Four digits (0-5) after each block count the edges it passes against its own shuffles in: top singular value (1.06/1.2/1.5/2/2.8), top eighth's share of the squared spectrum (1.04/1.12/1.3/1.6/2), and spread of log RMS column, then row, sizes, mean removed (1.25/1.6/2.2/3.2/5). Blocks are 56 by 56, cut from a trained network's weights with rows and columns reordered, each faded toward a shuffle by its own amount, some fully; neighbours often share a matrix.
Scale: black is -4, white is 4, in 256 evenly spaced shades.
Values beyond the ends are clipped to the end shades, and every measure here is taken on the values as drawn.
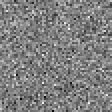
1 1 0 0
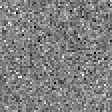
1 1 0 0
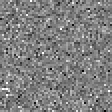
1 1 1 0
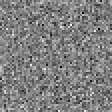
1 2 0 0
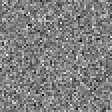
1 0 0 0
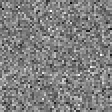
0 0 0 0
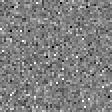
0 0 0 0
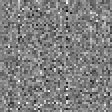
3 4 2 1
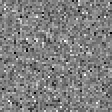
0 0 0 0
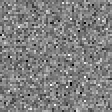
0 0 0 0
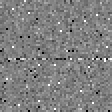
2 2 0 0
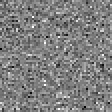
3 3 1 1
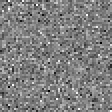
2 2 1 1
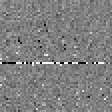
4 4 0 1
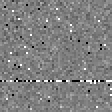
4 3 0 1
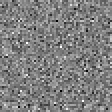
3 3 1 1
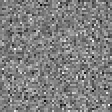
2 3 2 1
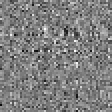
3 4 2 2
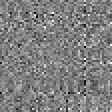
3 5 2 2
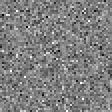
0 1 0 0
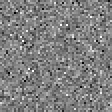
0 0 0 0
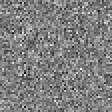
3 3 1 1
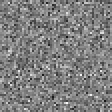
2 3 1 1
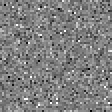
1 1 0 0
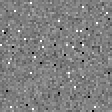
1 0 0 0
